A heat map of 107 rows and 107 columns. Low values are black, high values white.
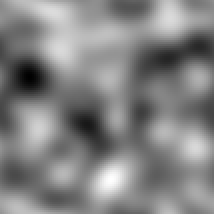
There is no overall slope. Overall the values sit about 50% of the way up the scale. The field is smooth, with broad soft blobs. The histogram is bell-shaped.
